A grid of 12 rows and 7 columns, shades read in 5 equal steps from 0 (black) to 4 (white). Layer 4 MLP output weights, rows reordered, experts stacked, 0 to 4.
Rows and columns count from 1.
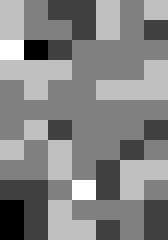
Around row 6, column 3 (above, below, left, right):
2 1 2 2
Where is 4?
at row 3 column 1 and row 10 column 4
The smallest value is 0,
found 3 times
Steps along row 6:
same same same same same same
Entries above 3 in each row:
0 0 1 0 0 0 0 0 0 1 0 0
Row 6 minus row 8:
-1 0 -1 0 0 1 0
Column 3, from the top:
1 2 1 3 2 2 1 3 3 2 3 3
